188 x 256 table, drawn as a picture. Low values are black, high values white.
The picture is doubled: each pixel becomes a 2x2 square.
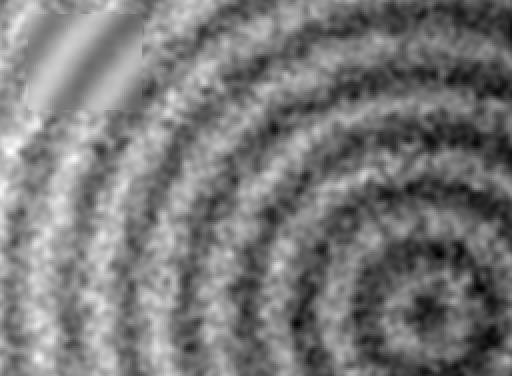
Rings: centred on the bottom right. Slope: up to the left. Average level on the scale: 50%. Lone odd cells: none. Odd patch: calmer, in the top left.
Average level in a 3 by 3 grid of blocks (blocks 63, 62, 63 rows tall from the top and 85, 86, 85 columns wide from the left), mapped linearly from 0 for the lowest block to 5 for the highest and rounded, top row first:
530 / 530 / 520
